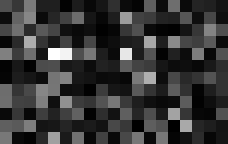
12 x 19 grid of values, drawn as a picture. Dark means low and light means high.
Slope: none. Average level on the scale: 20%. Mirror symmetry: none. Ninth with the highest average: middle left. Histogram: skewed, a long tail of high values.
